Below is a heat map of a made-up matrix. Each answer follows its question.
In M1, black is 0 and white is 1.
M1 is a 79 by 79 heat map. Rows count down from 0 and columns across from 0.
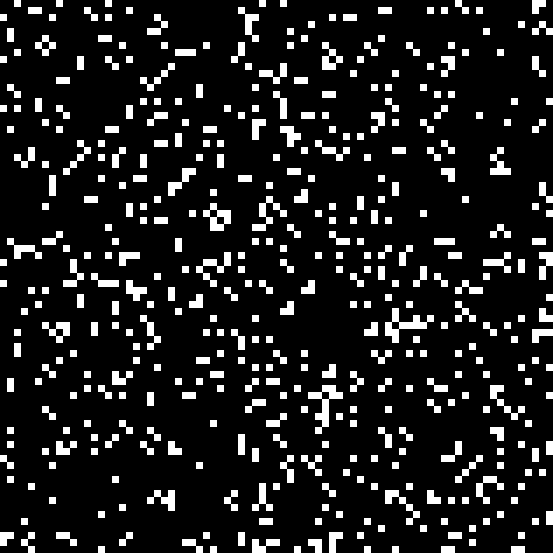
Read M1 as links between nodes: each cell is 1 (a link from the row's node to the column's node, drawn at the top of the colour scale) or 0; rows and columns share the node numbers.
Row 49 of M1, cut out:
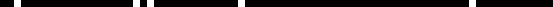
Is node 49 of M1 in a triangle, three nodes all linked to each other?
no
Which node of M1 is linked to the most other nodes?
node 36
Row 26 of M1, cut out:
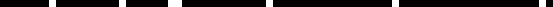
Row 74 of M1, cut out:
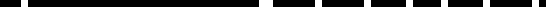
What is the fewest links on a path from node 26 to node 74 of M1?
2
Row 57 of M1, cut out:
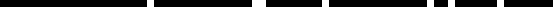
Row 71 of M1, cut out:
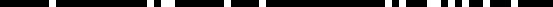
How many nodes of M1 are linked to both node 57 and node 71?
4
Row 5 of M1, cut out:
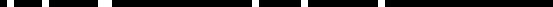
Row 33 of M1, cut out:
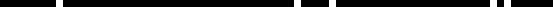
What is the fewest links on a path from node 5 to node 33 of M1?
3
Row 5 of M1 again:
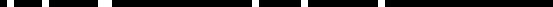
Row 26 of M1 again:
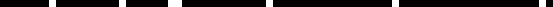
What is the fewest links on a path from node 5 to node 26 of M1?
3
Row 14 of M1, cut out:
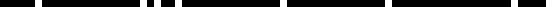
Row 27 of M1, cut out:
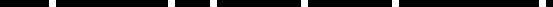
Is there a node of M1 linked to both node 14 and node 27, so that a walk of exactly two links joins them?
no
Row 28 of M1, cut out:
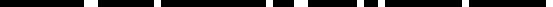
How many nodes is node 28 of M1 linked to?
10
